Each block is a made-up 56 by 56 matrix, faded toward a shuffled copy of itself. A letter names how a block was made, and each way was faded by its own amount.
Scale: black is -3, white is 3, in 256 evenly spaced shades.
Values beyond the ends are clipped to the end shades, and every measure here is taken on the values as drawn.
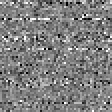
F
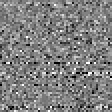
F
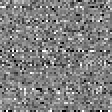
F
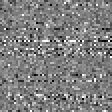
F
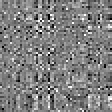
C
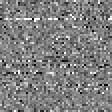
F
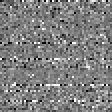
F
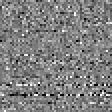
F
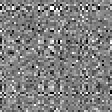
C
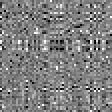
C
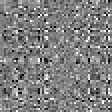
C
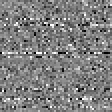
F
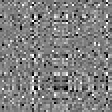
C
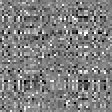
C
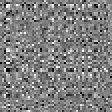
C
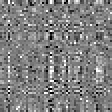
C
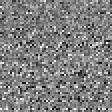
F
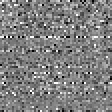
F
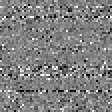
F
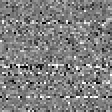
F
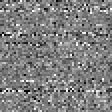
F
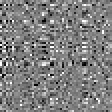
C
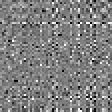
C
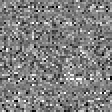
F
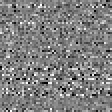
F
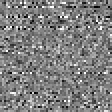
F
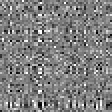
C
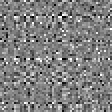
C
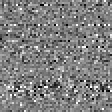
F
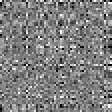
C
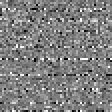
F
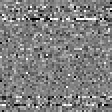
F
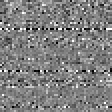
F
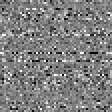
F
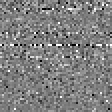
F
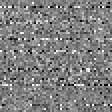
F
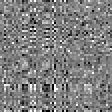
C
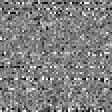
F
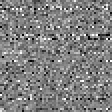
F
